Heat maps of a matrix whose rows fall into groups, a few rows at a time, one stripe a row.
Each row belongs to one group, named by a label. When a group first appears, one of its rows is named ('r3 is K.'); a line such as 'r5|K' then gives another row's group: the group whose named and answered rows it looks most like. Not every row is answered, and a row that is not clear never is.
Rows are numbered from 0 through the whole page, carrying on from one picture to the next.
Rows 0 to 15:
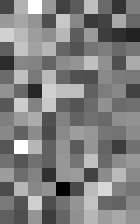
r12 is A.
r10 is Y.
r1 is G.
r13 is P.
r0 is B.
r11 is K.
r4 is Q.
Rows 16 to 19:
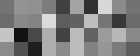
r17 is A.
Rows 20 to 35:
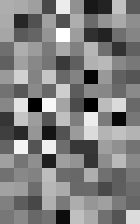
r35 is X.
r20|G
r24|P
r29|K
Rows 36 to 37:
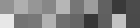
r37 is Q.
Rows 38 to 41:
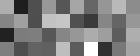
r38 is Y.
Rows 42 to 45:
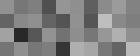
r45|X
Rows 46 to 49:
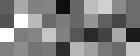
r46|P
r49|X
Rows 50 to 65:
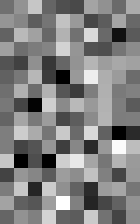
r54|K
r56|P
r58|P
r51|G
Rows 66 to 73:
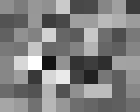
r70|G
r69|B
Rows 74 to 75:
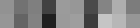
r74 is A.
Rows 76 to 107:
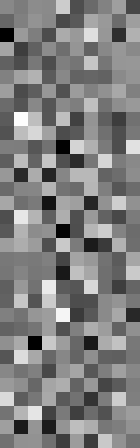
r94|X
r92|P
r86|X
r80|K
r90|A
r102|A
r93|G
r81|G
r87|P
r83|K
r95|X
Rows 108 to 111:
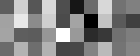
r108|P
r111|P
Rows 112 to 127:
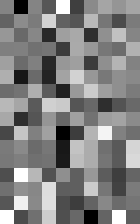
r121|P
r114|A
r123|X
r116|A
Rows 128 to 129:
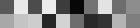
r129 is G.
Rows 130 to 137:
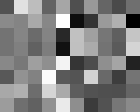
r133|X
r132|X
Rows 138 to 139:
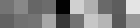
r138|X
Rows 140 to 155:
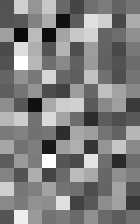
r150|A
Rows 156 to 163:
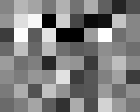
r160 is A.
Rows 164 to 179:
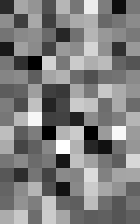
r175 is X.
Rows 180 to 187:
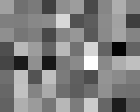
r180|A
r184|K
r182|A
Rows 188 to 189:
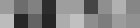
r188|A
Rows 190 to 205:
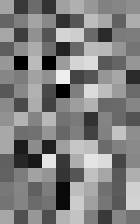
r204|X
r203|X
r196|P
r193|P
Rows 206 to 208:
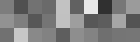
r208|Y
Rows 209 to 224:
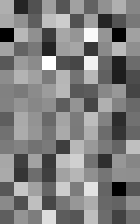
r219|X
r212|A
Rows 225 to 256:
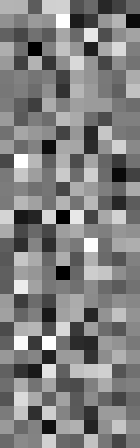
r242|K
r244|P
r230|X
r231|X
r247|A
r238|X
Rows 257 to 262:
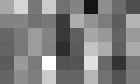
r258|X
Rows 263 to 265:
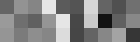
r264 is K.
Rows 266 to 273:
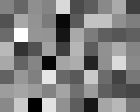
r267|P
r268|Y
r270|A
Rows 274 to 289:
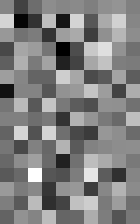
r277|P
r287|A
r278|P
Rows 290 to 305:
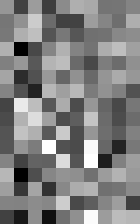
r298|B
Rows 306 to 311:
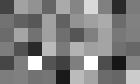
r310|B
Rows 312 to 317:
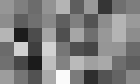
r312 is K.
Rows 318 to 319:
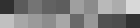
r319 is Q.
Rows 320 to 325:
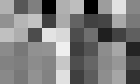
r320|A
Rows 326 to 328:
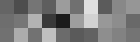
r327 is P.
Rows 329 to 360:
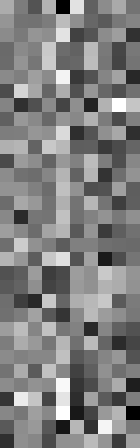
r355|P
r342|G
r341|K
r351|P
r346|Y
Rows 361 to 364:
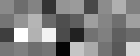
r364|X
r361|A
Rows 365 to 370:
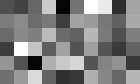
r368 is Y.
